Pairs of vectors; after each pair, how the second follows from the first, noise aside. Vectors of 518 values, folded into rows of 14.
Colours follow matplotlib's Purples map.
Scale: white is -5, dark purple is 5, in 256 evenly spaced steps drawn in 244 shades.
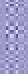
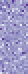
shuffled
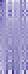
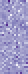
shuffled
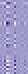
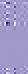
partly zeroed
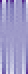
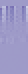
partly zeroed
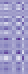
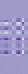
partly zeroed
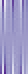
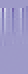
partly zeroed
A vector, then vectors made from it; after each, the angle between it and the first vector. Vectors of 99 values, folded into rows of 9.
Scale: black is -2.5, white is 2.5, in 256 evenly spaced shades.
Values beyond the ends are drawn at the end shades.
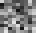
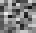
partly aligned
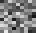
orthogonal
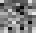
nearly parallel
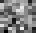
nearly opposite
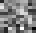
nearly opposite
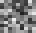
nearly parallel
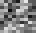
orthogonal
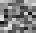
orthogonal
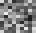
partly aligned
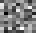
partly opposed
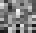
partly opposed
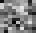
nearly opposite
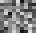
orthogonal
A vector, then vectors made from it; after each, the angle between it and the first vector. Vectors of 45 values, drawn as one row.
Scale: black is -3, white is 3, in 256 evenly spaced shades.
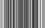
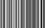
orthogonal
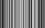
nearly opposite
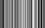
nearly opposite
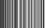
partly opposed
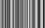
orthogonal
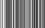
partly aligned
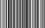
partly aligned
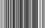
nearly parallel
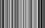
nearly opposite
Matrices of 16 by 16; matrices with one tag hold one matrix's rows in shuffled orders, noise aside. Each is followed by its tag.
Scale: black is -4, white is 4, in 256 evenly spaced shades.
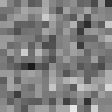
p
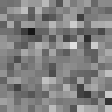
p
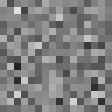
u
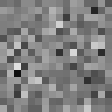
u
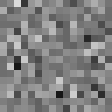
u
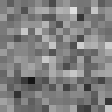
p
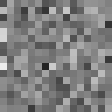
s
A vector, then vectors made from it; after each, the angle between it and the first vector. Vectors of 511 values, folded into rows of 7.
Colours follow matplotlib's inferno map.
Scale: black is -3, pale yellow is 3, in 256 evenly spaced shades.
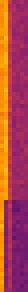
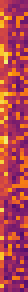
partly aligned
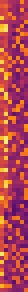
partly aligned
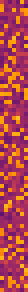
orthogonal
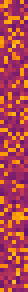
orthogonal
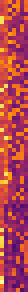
partly aligned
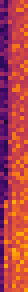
nearly opposite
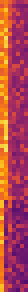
nearly parallel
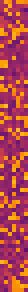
orthogonal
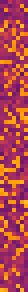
orthogonal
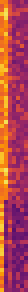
nearly parallel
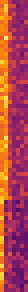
nearly parallel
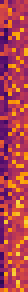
partly opposed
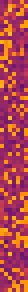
orthogonal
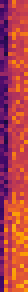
nearly opposite
